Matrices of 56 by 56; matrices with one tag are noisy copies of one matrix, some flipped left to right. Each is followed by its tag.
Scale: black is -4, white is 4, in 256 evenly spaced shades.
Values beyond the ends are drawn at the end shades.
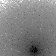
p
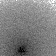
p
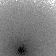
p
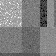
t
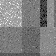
t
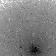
p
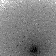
p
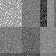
t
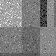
t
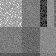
t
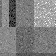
t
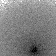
p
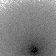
p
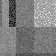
t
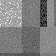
t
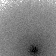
p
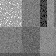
t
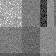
t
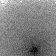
p
